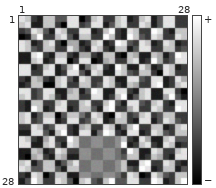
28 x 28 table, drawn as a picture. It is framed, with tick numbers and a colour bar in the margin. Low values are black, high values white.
Odd patch: calmer, in the bottom middle. Histogram: two levels. Calmest part: bottom middle. Grain: checkered. Slope: none.
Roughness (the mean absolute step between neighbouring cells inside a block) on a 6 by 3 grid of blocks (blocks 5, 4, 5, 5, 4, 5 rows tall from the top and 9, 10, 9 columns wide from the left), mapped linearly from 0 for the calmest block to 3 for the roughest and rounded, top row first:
232 | 333 | 222 | 222 | 313 | 202
